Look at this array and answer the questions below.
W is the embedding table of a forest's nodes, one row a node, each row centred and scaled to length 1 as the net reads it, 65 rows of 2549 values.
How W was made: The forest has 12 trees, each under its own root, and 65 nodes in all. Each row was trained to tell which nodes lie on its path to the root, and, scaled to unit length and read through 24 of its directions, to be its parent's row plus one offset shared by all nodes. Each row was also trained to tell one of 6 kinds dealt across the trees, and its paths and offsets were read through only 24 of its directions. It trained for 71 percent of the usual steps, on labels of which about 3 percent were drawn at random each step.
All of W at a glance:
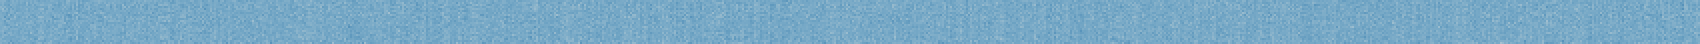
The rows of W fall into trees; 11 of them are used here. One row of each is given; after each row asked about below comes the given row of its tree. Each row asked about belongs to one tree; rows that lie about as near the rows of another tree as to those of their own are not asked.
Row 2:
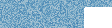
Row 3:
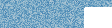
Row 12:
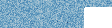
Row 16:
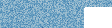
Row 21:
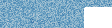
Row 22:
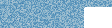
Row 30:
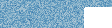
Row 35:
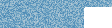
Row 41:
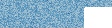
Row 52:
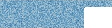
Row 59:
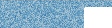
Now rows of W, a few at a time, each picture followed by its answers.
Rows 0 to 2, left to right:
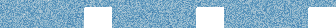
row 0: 12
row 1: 35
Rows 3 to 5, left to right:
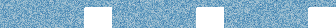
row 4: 12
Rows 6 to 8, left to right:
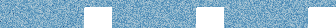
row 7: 12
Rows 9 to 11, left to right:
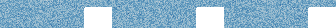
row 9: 41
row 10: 21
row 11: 22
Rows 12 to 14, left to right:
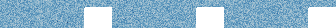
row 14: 41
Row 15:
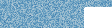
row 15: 22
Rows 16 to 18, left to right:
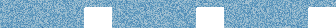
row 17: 3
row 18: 2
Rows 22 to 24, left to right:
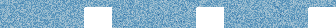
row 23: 22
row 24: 30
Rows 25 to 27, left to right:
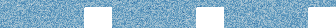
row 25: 12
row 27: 12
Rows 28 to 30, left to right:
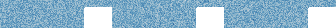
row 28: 16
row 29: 2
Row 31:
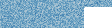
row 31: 16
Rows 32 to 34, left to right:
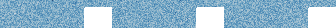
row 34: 41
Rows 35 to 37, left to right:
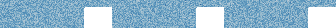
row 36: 2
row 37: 21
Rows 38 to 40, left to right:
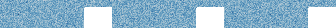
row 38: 12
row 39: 52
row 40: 16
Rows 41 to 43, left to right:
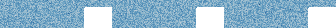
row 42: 35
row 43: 3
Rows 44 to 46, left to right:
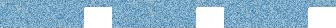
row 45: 2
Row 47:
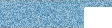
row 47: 59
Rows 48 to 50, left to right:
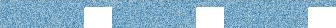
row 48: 30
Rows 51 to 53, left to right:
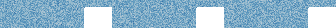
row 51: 30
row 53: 2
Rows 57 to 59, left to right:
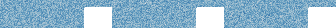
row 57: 21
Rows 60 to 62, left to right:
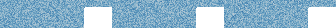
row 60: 41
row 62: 22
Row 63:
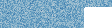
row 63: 30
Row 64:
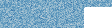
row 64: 22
